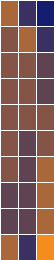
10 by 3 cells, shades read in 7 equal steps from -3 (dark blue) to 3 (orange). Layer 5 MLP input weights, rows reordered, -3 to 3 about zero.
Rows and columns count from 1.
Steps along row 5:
same same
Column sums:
0 -7 -1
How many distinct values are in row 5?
1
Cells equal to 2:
0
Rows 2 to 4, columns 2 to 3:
1 -2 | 0 -1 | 0 -1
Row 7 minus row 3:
0 -1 2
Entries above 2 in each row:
0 0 0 0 0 0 0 0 0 1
